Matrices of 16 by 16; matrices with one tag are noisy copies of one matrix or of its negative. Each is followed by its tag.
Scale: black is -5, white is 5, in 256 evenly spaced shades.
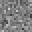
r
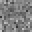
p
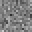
r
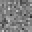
r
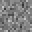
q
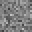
r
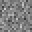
q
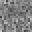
p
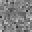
p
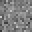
p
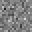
q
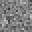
r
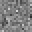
r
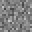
q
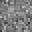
p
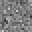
r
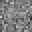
p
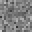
p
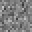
q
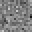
r
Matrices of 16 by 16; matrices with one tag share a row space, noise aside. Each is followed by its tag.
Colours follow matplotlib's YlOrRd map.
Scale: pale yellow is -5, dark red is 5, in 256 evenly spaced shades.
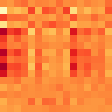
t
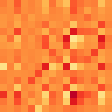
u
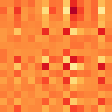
u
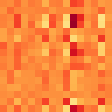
u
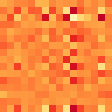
u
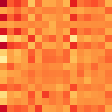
t
